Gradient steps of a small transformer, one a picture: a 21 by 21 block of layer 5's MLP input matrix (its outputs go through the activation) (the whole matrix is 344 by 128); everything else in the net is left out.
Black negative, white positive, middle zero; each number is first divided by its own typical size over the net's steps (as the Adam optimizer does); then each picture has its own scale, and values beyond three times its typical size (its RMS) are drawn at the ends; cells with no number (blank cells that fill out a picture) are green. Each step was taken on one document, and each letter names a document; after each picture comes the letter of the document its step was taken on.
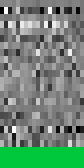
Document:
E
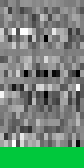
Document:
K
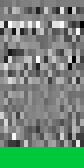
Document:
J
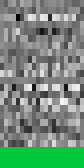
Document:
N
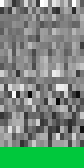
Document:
N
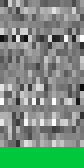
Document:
N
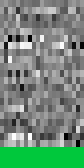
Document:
K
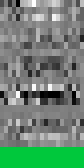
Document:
N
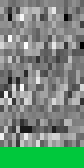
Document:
K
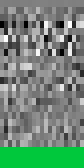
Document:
E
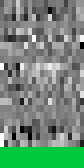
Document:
K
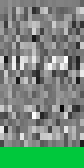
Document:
J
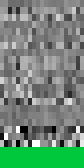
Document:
K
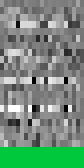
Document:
J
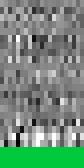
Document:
K
